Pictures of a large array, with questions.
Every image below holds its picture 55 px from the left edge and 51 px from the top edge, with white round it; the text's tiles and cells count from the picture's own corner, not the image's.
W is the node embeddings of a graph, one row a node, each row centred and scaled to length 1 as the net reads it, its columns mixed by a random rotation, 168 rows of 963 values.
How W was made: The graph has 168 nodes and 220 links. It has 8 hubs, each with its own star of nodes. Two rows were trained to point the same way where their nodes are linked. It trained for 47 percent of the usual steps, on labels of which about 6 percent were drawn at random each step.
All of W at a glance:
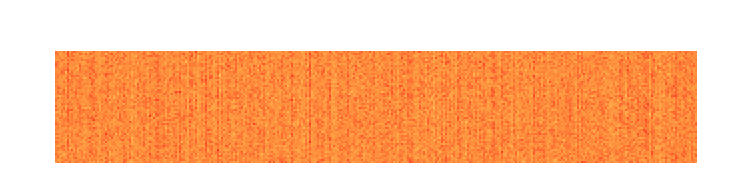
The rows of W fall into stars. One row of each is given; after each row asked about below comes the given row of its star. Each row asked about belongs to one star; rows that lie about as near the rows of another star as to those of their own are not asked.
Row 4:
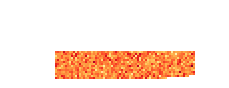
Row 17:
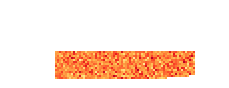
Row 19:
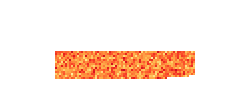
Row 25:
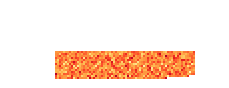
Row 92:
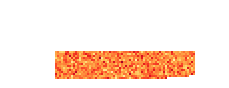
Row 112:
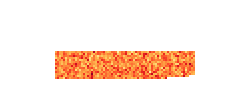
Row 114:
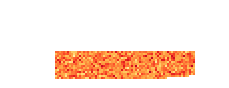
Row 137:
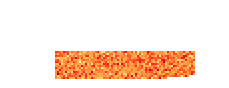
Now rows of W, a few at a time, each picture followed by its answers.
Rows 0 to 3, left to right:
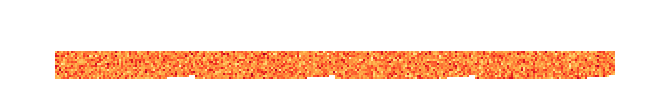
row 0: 137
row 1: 112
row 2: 112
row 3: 4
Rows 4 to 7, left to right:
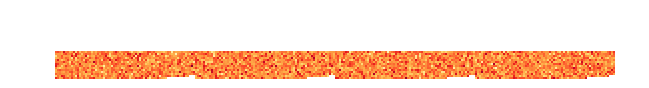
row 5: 114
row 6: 19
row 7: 92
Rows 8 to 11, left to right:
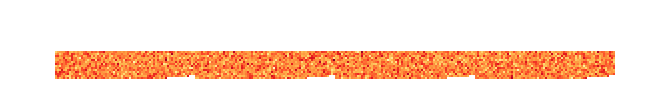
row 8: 92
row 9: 114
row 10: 112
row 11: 112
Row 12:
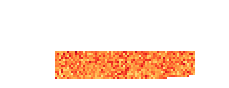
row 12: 19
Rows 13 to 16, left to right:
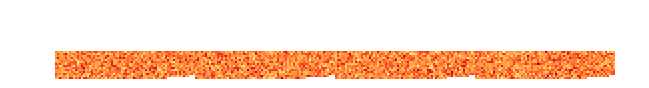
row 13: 25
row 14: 4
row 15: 17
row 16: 137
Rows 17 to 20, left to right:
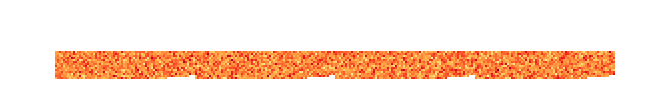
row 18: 92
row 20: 112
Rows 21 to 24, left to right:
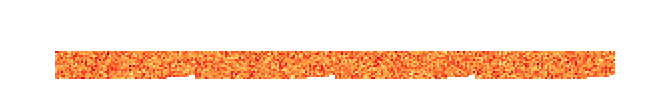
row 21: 4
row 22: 112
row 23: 4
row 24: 137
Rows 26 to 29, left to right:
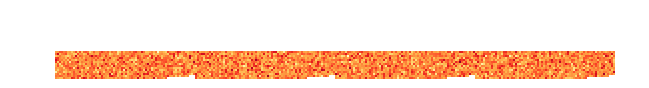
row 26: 114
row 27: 4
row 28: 114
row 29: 19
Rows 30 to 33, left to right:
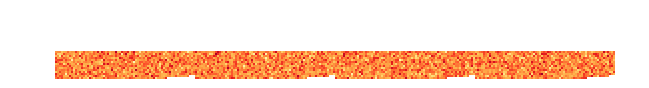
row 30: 114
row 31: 4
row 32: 19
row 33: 19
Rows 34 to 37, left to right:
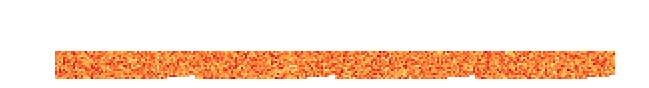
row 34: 92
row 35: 4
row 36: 92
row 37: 17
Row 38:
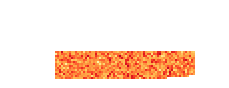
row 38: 25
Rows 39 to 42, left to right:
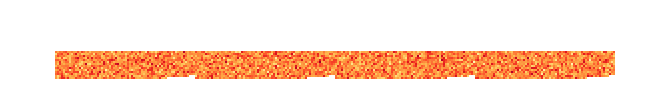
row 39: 137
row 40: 114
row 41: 137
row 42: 17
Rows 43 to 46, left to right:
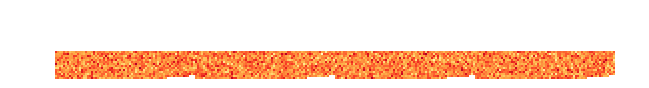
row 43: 4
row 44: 112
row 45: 112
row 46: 17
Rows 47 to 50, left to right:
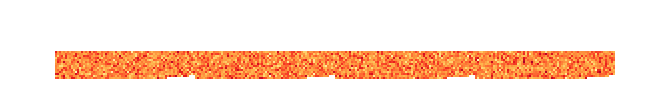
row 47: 4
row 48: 92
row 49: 112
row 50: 25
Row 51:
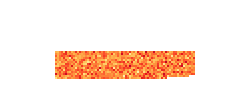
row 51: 92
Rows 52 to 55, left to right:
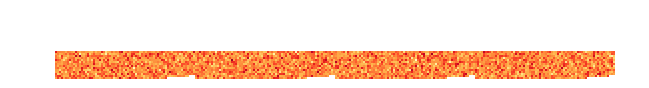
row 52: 114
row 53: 17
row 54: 114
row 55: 19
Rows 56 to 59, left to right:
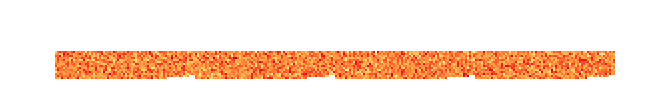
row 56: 17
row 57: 19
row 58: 112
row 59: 114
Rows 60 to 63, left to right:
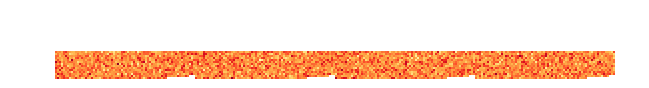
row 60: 137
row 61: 19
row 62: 19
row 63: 114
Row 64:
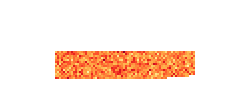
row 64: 19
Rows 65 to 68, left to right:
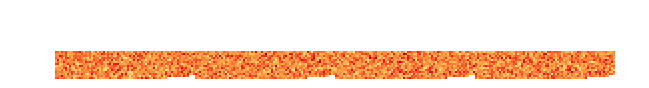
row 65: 4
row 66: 114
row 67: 25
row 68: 25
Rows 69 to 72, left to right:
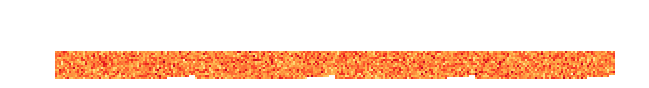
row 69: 137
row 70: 17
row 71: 19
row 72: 92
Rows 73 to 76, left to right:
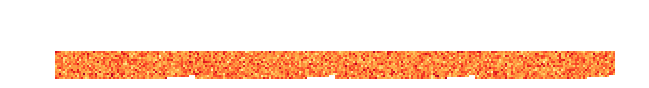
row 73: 112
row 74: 92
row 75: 112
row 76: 137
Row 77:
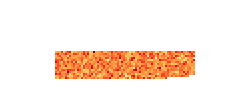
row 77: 112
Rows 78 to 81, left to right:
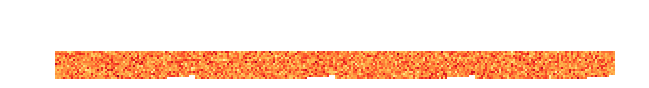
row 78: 4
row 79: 19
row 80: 92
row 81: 4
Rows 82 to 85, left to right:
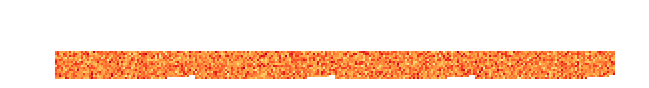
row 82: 112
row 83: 114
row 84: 112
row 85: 112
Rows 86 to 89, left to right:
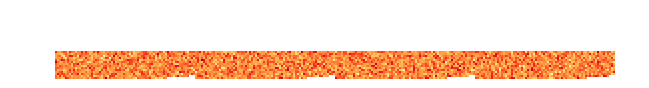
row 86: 112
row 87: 17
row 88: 17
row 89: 4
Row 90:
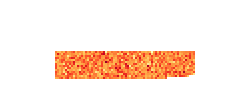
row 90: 25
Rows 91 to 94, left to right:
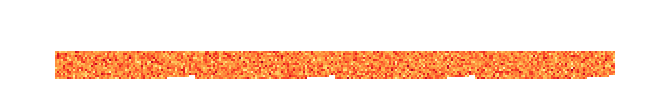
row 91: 25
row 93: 92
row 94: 17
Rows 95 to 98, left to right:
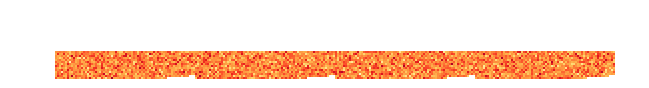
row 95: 114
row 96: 92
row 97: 92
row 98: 17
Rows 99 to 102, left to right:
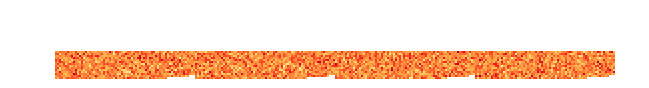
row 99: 114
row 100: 25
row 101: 4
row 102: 112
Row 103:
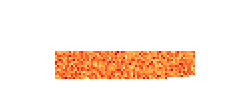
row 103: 112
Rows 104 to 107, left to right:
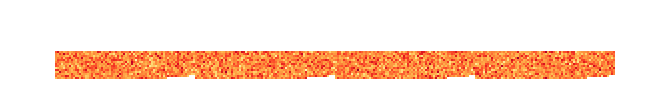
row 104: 4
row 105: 4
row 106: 17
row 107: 137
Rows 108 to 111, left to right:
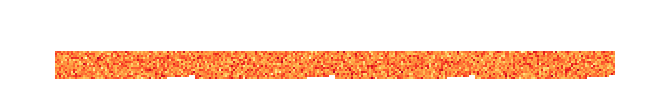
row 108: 137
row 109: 4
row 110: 4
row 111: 137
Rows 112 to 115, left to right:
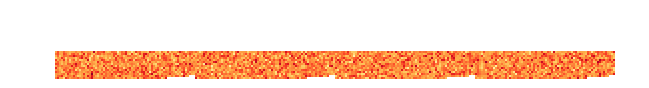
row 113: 19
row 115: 114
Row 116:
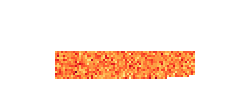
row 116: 92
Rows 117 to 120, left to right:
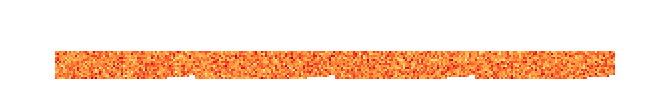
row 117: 112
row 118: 114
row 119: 112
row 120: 112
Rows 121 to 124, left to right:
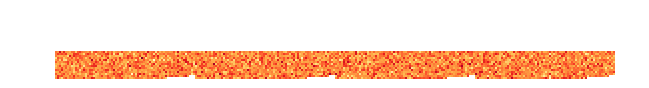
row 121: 4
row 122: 112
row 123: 92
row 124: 92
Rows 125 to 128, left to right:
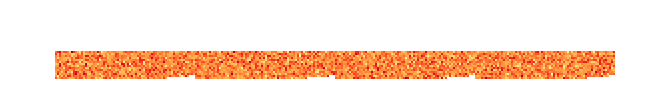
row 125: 137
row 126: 112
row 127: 92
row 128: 25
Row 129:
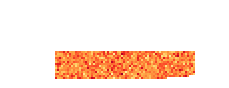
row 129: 4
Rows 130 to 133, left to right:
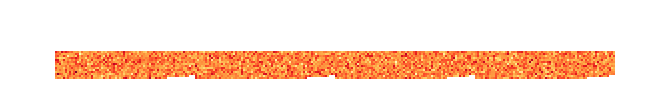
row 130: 137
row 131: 25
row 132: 114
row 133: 112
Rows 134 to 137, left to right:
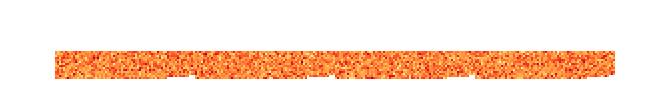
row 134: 19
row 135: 92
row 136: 92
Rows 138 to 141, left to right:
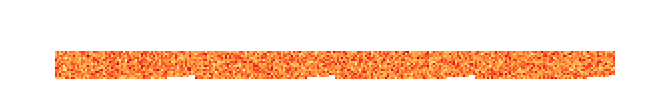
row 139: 25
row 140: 4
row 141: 114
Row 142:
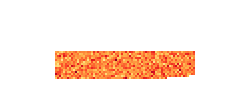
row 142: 92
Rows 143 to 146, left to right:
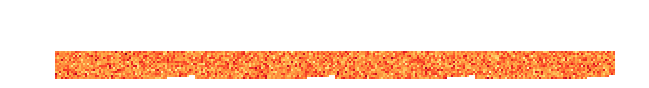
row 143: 114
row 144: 19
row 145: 137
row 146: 92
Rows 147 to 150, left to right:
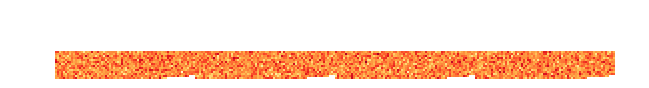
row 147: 137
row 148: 19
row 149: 4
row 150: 25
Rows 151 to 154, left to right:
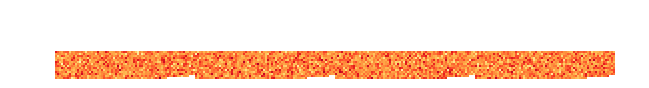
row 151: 137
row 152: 25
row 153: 92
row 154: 25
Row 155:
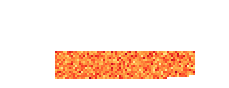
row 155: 114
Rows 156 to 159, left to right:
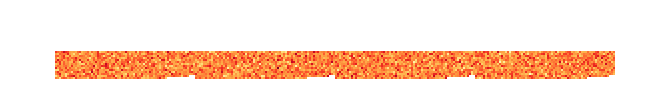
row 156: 137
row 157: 25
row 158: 114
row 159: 137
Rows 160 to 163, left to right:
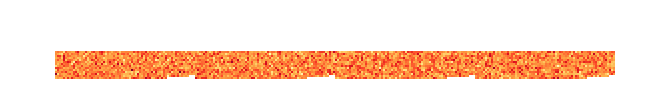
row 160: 92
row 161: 17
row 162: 25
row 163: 17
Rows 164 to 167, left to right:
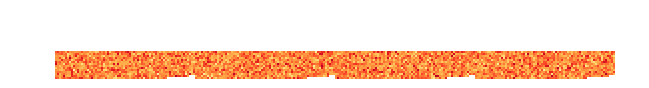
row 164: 4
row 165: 19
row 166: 17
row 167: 25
